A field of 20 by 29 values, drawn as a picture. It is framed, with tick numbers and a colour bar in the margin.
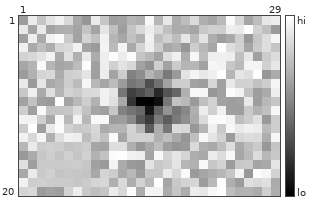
Dips: one, in the centre. Calmest part: bottom left. Slope: none. Odd patch: calmer, in the bottom left.
